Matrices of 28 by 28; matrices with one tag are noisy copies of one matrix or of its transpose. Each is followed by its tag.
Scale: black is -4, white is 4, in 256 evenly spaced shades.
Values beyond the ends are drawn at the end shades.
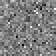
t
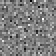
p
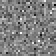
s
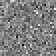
t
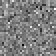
t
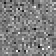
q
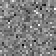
t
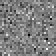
q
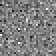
p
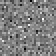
p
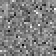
t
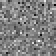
s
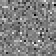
s
